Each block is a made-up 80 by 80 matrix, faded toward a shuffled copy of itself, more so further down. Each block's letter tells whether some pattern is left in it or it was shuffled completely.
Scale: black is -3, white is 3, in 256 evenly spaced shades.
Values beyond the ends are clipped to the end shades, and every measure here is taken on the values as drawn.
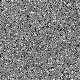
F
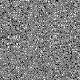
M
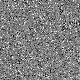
F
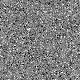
F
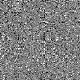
M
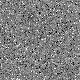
F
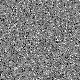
F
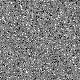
F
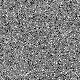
F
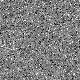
F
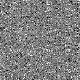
M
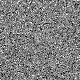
F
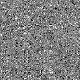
M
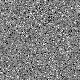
F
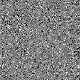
M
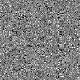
M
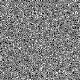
M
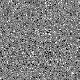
M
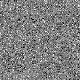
M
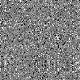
M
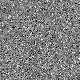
F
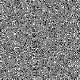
M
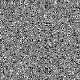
M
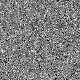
F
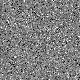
F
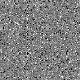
M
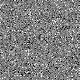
M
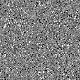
M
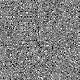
M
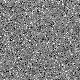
F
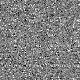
M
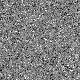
F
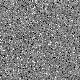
F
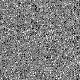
M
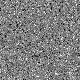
F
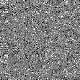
M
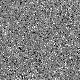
F
